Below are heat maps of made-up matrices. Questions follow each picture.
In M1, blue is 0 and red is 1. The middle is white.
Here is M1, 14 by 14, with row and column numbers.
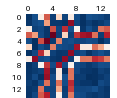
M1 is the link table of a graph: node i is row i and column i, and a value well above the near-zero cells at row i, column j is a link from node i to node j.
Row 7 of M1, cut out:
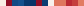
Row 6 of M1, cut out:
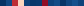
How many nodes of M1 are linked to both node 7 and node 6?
0
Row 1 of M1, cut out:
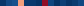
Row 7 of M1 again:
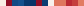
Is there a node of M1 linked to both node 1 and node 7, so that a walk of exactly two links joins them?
no
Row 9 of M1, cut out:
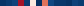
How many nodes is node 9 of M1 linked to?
3
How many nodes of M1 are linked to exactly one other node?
0
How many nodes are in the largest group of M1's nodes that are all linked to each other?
2
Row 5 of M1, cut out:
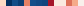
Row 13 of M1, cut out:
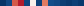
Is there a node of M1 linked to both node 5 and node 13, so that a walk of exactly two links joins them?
no
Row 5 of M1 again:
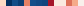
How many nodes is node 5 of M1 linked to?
8
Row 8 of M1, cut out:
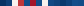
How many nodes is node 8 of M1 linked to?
4
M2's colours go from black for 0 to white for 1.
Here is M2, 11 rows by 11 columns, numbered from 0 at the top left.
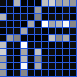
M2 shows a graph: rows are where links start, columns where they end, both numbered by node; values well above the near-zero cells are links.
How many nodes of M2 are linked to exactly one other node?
2
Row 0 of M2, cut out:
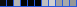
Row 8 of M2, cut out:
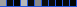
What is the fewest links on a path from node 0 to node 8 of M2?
1
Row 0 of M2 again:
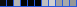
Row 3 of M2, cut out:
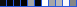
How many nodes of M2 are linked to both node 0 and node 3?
5
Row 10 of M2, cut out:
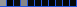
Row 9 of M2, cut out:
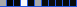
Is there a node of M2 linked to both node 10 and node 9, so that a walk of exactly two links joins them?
yes
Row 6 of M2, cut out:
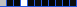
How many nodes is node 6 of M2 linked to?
2
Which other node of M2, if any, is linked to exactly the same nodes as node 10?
node 6
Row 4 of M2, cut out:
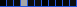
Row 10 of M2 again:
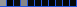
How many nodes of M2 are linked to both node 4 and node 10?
1
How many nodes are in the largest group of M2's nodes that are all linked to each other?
2
